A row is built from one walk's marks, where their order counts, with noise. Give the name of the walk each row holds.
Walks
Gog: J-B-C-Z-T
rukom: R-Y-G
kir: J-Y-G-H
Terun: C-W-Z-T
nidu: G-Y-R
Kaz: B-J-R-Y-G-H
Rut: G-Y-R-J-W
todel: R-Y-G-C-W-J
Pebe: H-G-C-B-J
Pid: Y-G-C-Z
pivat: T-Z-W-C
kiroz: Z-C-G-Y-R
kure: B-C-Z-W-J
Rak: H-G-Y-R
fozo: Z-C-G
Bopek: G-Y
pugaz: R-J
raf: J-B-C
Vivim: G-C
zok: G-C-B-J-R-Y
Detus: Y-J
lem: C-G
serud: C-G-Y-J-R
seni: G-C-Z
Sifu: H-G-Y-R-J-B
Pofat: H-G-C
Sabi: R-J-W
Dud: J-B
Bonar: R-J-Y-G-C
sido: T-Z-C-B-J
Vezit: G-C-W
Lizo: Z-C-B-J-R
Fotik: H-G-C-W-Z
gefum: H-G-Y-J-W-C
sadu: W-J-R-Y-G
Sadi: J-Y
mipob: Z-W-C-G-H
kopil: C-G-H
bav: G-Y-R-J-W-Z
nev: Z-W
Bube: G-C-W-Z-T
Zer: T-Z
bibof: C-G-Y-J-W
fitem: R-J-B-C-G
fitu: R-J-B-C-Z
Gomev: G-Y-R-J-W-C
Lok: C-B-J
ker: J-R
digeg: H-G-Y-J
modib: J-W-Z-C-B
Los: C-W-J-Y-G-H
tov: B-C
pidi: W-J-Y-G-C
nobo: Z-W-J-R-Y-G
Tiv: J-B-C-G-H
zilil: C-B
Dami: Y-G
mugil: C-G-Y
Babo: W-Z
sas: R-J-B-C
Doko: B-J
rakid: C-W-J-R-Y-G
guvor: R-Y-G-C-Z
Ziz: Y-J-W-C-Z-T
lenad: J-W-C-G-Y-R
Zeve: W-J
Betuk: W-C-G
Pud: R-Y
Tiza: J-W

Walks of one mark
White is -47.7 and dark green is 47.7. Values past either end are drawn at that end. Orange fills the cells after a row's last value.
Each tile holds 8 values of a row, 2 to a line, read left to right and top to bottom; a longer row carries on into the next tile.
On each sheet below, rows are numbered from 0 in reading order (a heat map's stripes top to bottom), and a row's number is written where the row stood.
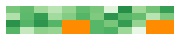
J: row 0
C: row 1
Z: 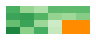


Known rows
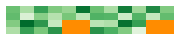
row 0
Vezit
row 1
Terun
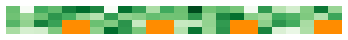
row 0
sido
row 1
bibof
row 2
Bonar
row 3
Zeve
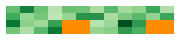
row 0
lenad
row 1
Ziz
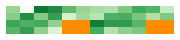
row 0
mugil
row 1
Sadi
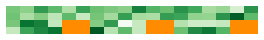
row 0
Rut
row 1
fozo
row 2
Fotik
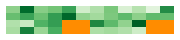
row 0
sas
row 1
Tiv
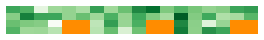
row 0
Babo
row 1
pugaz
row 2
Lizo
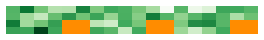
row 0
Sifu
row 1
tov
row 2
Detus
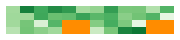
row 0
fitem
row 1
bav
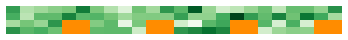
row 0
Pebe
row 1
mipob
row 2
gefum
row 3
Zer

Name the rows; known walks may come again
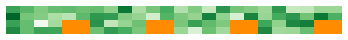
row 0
kiroz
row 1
serud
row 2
Dami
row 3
raf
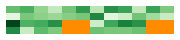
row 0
Dud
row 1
Bube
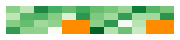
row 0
lem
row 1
fozo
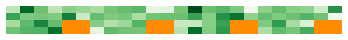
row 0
Gomev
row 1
Kaz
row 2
Bonar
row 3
seni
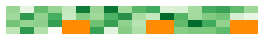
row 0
kopil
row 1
sadu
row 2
Bopek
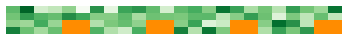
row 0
pidi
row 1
Doko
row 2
nobo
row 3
Vezit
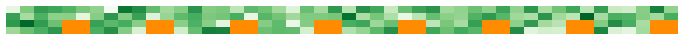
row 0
zok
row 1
mugil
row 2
bav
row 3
mipob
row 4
nidu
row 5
digeg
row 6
Betuk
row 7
Zeve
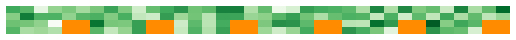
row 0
Babo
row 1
ker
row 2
todel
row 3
Detus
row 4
Terun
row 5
zilil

